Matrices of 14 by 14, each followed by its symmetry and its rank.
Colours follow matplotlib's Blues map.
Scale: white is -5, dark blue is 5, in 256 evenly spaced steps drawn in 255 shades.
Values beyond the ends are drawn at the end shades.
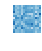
neither, rank three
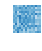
neither, rank three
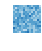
neither, full rank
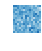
neither, full rank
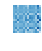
neither, rank two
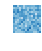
neither, full rank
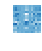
neither, rank two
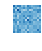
symmetric, rank three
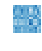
neither, rank two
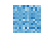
neither, rank three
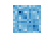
symmetric, rank three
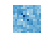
symmetric, rank three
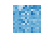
neither, rank three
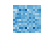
neither, rank three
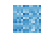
neither, rank two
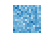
neither, full rank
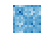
symmetric, rank three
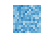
neither, full rank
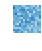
neither, full rank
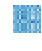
neither, rank two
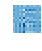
neither, rank two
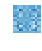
neither, rank two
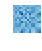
symmetric, rank three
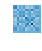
symmetric, rank three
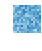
neither, full rank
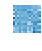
neither, rank three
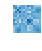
symmetric, rank three
